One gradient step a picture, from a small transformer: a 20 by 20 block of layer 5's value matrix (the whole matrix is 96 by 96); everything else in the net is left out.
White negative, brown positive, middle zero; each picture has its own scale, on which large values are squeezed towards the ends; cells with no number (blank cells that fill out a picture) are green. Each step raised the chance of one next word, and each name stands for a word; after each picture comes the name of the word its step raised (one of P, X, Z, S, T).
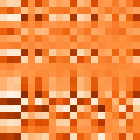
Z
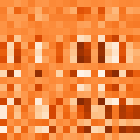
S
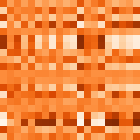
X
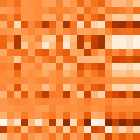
X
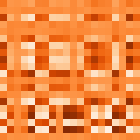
S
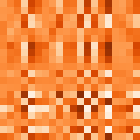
Z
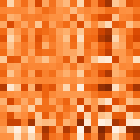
X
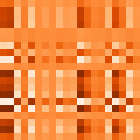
Z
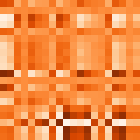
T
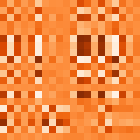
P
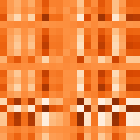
X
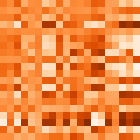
X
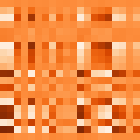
S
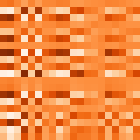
P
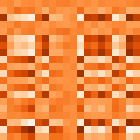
P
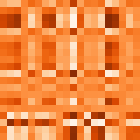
T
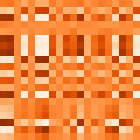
P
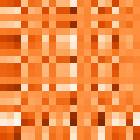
X
